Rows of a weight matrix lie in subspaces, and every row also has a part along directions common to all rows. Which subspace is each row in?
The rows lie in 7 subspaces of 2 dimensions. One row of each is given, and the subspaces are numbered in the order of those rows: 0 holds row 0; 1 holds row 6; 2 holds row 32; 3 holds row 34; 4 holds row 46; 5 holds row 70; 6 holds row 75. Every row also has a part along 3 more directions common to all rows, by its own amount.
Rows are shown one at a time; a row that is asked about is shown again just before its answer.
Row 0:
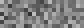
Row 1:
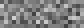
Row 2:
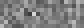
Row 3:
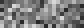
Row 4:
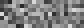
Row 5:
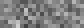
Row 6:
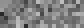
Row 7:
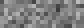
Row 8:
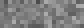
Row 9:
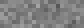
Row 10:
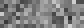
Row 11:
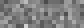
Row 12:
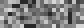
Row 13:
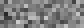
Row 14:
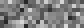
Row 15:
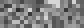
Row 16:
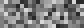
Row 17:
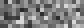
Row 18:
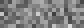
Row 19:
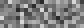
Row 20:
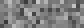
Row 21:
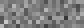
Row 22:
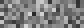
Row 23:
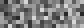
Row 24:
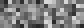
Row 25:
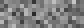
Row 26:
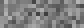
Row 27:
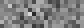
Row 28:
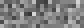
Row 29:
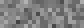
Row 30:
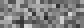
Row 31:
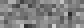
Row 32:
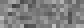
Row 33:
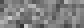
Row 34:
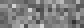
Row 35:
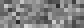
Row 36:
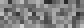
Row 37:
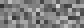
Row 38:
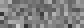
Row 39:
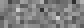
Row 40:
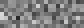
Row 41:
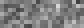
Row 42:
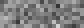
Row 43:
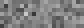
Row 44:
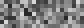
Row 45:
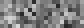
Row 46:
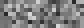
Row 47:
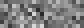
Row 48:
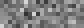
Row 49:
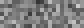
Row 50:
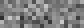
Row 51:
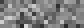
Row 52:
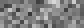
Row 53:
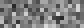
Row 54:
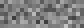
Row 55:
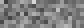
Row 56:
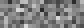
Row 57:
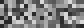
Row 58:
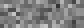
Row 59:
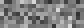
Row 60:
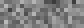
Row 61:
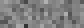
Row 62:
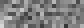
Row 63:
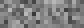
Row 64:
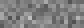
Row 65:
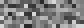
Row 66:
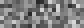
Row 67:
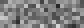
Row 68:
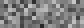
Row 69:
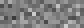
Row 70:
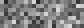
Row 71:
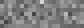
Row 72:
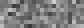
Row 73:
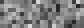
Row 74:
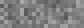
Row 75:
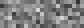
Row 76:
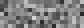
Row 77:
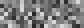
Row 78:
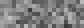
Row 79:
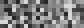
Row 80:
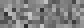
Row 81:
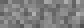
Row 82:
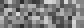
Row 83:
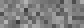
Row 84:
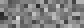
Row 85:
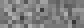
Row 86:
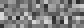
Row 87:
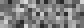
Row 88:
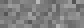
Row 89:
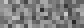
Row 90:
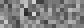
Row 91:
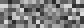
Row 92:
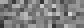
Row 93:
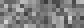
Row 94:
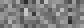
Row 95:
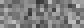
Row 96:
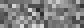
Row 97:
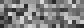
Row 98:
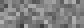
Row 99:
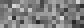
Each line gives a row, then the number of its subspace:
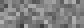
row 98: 5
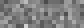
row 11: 4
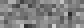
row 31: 2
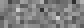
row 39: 1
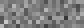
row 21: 6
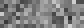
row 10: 0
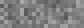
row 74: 3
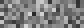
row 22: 0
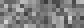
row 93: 0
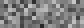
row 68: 1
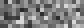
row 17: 4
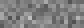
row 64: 1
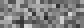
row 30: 2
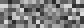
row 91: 6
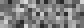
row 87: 1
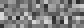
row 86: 1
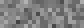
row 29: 0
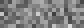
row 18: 0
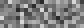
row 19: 1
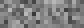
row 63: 3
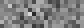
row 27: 3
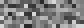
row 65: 2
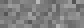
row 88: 4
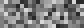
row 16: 4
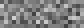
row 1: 6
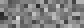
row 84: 1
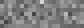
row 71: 2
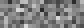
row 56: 1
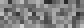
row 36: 5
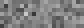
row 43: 2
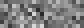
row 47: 3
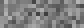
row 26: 5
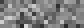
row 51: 5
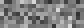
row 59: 5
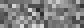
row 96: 3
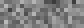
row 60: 3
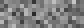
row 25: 3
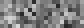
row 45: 0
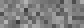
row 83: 0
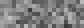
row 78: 0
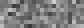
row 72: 2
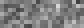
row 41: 5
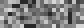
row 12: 2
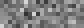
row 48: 2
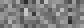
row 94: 2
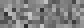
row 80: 4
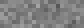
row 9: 1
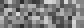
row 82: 5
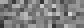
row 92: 2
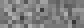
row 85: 4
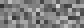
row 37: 6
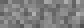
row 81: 5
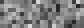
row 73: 5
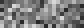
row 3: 3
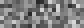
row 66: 0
